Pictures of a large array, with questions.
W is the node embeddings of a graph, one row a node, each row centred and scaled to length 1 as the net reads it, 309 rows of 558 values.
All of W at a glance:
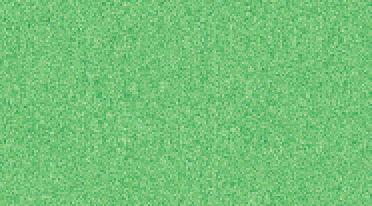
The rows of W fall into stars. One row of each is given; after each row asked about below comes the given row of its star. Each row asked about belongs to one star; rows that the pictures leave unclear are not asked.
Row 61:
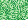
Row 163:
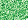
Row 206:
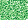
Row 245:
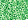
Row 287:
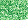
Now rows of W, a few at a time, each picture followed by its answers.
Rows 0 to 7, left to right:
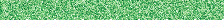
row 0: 287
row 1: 206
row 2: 287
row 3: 245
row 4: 206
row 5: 245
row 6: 245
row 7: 206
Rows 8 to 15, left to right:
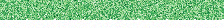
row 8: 245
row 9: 287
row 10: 163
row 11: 61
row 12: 163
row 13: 287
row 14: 61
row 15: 245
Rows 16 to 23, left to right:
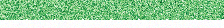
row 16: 245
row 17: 287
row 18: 287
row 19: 287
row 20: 163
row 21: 163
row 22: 163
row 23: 61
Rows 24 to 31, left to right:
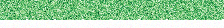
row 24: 245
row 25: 206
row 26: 245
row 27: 245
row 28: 245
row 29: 61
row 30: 245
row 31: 287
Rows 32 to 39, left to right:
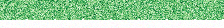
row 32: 245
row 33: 206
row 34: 163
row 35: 61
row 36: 163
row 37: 61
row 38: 245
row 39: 61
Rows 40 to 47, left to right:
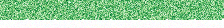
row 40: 245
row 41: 61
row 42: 206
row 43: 206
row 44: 206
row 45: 206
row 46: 287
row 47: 163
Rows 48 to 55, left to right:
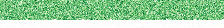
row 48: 287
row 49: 245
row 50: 61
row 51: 61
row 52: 287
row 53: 163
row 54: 206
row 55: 61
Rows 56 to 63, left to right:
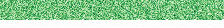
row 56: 206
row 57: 61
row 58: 61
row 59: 245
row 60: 61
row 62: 61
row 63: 206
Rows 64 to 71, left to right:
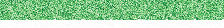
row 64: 206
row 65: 245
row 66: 245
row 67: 206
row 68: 61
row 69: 61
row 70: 245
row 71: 245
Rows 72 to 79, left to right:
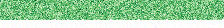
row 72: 206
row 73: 245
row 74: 287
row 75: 163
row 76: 61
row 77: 206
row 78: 245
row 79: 163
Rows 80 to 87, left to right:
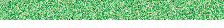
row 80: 287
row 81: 206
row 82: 206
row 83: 163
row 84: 163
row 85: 206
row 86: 287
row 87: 61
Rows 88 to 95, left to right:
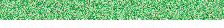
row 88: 206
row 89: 287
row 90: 206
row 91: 287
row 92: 163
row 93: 61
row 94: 163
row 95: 61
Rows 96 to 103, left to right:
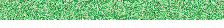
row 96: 206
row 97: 287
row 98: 163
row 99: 245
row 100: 206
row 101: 245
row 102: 206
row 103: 163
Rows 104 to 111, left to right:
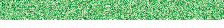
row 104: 163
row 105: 206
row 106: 163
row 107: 245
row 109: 206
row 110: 287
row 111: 61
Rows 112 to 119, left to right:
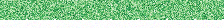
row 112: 61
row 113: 245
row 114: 287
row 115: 206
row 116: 245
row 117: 163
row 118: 206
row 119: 61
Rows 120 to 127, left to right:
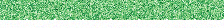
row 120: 206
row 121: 163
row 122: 206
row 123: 287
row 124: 163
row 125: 163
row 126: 163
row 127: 245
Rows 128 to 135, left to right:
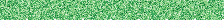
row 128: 287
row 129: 163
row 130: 163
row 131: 61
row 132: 245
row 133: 287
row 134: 163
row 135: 163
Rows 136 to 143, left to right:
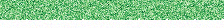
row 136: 163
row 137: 287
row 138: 287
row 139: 206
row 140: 163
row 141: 206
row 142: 287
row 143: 287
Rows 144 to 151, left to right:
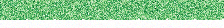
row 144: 287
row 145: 287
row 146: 287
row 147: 61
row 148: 163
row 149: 245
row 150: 287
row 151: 163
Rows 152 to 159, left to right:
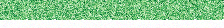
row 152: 245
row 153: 245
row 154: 245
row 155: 287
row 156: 245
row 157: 206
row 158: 245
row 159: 206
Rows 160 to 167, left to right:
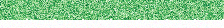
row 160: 287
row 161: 61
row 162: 61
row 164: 206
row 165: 61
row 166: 206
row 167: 287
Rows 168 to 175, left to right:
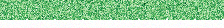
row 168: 245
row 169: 245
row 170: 206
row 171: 245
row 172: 245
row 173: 163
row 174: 287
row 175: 206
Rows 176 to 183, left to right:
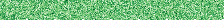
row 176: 163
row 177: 245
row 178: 206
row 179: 61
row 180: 61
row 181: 61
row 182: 287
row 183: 287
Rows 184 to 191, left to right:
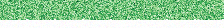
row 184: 206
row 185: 163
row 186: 245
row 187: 61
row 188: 163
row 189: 287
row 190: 245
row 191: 287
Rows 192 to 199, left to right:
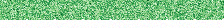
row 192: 206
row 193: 245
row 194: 245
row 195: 61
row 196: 61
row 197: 245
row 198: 287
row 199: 163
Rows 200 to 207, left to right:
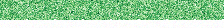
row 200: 287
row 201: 245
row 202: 61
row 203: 245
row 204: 287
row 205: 61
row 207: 287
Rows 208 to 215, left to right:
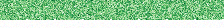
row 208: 245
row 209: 206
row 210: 245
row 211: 245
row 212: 245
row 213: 61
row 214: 245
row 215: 245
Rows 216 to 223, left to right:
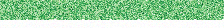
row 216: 245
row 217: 163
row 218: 61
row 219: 61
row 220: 245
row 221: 61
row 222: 287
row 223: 206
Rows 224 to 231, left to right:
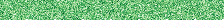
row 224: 61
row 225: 206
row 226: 61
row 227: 61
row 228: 287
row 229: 245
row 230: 206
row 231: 206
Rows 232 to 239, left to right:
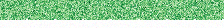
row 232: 163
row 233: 245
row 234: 206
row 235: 287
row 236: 287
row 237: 287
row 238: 61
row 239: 287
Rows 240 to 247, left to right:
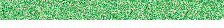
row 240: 163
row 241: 61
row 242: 245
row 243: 287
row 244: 163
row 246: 206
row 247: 245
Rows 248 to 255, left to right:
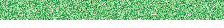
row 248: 287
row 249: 245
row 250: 61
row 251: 163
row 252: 163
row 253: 61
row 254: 287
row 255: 206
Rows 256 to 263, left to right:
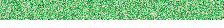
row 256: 245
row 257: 163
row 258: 206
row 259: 245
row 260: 61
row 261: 206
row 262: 287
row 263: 163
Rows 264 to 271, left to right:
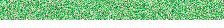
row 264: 61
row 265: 287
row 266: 287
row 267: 163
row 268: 61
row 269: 163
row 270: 245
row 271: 61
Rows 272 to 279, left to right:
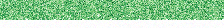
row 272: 163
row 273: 287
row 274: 287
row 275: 206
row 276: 287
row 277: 163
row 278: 206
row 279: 287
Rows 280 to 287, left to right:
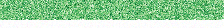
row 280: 61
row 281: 61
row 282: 163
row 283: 206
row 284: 61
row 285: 61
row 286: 61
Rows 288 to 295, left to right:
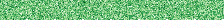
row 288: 163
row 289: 245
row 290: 163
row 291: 287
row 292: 245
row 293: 206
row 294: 163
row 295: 206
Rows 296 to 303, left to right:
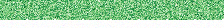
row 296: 206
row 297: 163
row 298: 206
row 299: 163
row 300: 206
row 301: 287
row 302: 206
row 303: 206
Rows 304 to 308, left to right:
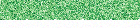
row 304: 245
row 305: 206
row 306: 61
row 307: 287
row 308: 245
